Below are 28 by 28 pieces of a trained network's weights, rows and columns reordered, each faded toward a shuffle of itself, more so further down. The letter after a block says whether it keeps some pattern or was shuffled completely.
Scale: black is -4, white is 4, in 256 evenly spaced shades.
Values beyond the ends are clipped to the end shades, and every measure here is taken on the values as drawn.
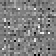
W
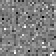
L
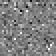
L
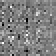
W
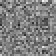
W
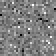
L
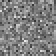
L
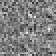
W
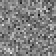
L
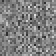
W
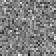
L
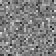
L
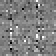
W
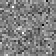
L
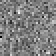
W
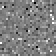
L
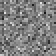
W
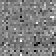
W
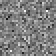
L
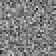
L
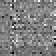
W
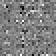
W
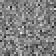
L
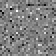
L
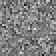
L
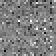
W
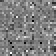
W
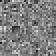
W
